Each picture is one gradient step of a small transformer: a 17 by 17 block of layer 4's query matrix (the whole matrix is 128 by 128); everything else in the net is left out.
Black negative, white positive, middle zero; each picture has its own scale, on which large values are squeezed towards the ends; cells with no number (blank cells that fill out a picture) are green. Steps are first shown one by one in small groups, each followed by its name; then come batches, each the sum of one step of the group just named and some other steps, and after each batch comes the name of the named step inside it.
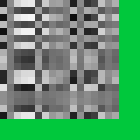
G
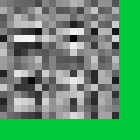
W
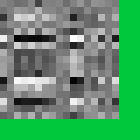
G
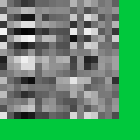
W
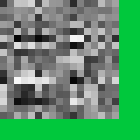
G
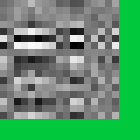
W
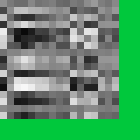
W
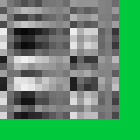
G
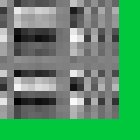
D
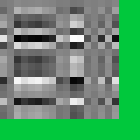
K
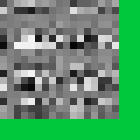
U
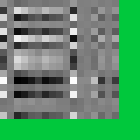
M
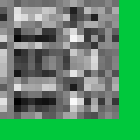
D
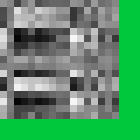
D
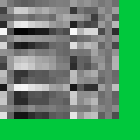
M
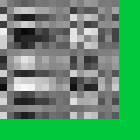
K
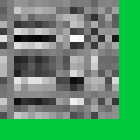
K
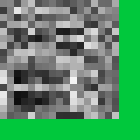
M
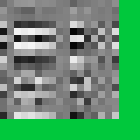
K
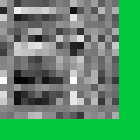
M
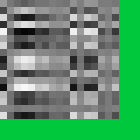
U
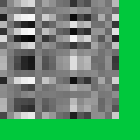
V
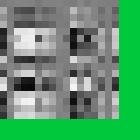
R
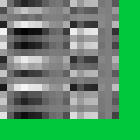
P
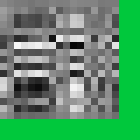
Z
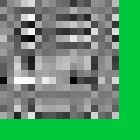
V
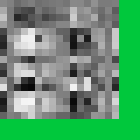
R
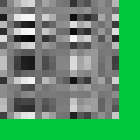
V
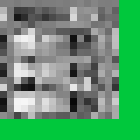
R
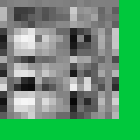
R
